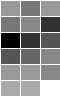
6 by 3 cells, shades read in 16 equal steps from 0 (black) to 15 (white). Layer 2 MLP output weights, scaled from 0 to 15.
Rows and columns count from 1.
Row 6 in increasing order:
10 10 15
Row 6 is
10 10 15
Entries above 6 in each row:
3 2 0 1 3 3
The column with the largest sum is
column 3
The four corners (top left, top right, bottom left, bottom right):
9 9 10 15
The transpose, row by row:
9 7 0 5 9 10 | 7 8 3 6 9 10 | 9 3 5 8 8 15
